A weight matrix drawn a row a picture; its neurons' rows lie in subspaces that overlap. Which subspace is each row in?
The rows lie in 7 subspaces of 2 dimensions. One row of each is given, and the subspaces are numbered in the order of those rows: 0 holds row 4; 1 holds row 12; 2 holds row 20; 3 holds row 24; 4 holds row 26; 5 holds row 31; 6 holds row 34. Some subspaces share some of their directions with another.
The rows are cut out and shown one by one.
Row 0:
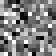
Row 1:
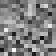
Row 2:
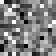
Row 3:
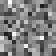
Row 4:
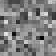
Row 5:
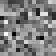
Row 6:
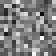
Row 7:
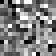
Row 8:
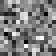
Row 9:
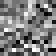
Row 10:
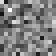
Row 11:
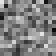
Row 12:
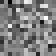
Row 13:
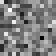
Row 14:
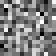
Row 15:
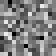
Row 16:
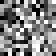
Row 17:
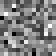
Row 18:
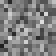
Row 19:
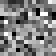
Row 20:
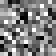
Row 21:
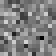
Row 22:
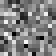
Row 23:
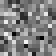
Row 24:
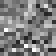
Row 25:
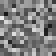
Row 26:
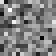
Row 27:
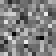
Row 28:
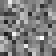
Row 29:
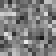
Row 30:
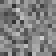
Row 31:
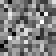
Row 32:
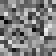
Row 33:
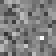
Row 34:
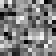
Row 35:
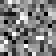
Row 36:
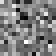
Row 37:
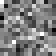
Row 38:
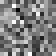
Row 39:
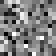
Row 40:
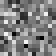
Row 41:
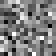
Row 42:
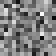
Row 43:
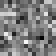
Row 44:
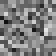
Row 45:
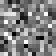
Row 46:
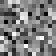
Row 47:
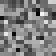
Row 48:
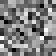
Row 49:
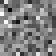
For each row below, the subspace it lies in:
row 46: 2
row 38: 0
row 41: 3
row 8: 3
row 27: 5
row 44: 2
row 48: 2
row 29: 6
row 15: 1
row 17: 2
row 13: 4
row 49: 4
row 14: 5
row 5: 0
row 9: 3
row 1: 3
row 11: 6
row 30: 0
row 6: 5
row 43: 6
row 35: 5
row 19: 0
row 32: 2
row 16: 0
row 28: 1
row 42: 5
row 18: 5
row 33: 4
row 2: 4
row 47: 0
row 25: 2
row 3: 1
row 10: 4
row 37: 6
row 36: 1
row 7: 1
